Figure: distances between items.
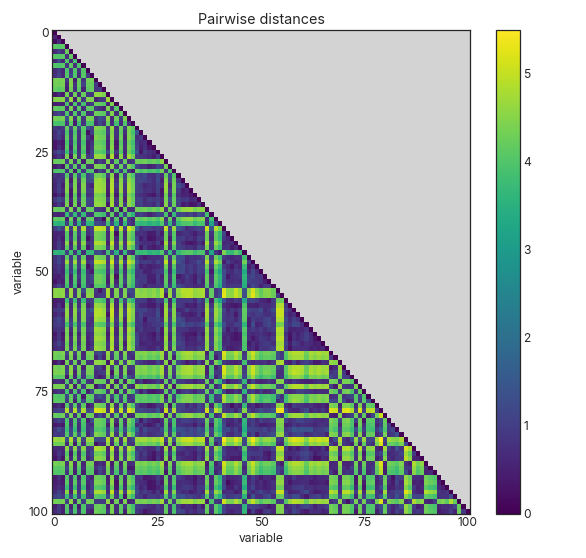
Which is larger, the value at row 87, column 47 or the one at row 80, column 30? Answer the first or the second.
the second
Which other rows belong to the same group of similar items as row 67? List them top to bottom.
3, 5, 7, 10, 11, 12, 14, 16, 18, 19, 27, 29, 37, 39, 40, 46, 54, 55, 68, 70, 71, 72, 74, 76, 77, 80, 85, 86, 90, 91, 92, 98
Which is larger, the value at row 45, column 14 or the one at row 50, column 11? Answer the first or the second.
the first
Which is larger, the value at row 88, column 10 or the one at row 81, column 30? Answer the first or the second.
the first
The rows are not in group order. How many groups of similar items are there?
2
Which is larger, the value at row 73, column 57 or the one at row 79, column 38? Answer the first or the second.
the second
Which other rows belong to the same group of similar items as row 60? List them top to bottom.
0, 1, 2, 4, 6, 8, 9, 13, 15, 17, 20, 21, 22, 23, 24, 25, 26, 28, 30, 31, 32, 33, 34, 35, 36, 38, 41, 42, 43, 44, 45, 47, 48, 49, 50, 51, 52, 53, 56, 57, 58, 59, 61, 62, 63, 64, 65, 66, 69, 73, 75, 78, 79, 81, 82, 83, 84, 87, 88, 89, 93, 94, 95, 96, 97, 99, 100
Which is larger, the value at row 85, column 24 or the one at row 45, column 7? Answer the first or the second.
the first
